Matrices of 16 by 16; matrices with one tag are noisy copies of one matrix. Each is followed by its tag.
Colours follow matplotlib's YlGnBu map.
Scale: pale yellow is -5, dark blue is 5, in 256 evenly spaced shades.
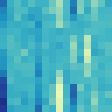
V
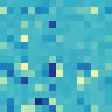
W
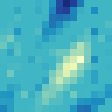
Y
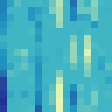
V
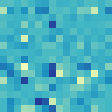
W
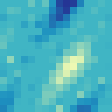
Y
